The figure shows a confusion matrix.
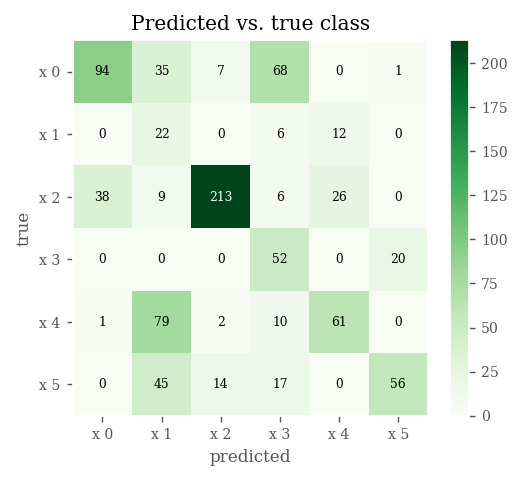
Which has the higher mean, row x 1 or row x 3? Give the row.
x 3
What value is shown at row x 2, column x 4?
26
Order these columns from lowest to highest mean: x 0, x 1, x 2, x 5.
x 5, x 0, x 1, x 2
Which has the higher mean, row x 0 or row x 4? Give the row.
x 0
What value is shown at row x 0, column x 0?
94
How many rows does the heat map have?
6
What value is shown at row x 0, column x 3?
68
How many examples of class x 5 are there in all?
132
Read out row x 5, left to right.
0 45 14 17 0 56
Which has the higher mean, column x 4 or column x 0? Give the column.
x 0
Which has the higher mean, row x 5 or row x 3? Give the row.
x 5
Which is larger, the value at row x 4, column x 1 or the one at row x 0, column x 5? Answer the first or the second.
the first
